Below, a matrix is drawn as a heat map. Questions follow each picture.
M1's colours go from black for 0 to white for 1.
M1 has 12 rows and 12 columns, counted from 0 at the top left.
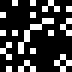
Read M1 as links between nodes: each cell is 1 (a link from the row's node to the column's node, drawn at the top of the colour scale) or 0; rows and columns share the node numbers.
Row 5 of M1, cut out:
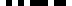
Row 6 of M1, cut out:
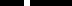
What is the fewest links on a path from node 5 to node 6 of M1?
2
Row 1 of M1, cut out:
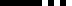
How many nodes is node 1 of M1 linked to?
3
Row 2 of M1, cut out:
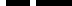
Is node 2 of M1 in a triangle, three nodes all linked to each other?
yes
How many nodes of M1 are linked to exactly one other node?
1
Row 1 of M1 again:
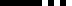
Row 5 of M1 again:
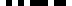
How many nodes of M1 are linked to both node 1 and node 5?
1
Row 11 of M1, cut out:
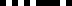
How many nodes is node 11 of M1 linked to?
4
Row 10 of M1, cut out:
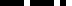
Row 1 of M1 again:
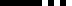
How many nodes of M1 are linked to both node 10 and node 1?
2
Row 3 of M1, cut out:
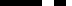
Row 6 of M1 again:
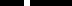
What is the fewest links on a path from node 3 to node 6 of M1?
4
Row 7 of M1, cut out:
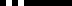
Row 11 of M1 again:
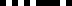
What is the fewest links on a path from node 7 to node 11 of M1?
2
